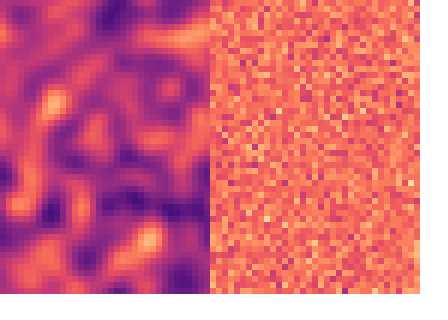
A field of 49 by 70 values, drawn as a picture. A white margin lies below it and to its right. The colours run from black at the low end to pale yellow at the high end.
The table splits into one row of 2 panels. Panel 1,1: middling, blotchy, strong in contrast. Panel 1,2: high, fine-grained.
